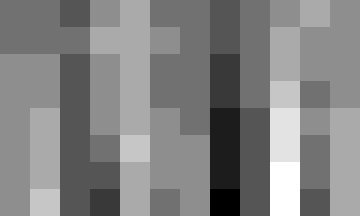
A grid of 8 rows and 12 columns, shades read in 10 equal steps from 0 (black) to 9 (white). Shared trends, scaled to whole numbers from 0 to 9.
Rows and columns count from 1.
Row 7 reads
5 6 3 3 6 5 5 1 3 9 4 6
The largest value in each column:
5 7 4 6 7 5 5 3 4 9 6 6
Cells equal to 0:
1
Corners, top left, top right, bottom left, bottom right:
4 5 5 6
